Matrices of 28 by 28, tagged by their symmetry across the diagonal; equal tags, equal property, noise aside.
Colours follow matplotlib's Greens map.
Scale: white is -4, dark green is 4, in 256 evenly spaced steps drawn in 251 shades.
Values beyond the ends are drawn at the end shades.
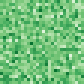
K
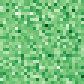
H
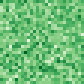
H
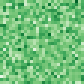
K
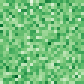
H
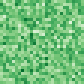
K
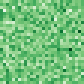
H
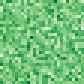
K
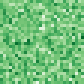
K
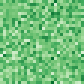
K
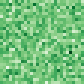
H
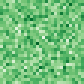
K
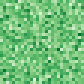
K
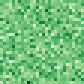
H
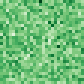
H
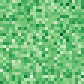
H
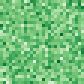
K
